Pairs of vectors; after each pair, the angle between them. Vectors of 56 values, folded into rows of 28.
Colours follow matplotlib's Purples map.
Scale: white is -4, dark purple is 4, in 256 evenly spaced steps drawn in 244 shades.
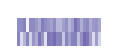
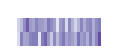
partly opposed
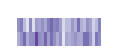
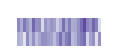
partly opposed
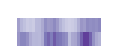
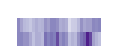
nearly parallel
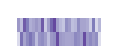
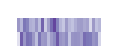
nearly parallel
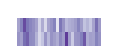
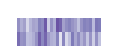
partly opposed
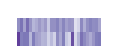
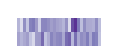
partly opposed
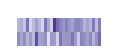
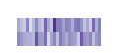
nearly parallel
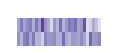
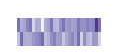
partly opposed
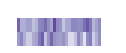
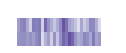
partly opposed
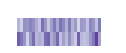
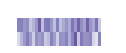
nearly opposite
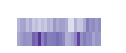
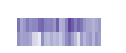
nearly opposite
